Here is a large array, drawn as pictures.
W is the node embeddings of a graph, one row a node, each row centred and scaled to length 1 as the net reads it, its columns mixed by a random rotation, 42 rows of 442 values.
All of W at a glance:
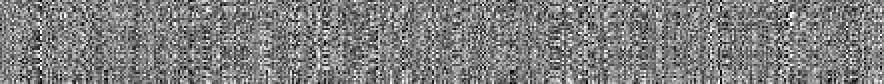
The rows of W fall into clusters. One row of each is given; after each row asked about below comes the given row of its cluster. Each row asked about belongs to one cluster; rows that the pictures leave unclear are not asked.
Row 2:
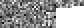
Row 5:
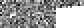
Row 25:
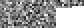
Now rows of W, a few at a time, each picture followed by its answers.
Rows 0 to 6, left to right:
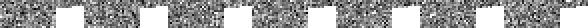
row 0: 5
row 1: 25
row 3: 5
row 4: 5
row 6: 25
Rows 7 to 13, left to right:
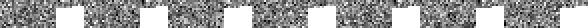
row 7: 25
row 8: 25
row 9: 2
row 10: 5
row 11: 25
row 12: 25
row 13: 2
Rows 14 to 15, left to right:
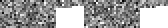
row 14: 25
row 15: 2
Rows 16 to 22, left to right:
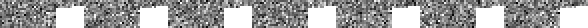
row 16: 2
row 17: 5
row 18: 2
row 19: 2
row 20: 5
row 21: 25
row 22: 5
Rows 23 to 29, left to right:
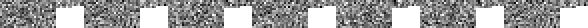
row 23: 2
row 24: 2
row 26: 2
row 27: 25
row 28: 25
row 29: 2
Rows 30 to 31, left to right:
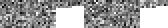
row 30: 5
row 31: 2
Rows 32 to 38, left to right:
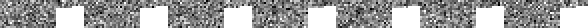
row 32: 25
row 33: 2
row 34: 2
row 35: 5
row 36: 5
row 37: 5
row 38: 2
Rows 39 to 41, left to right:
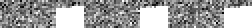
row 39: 5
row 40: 5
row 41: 5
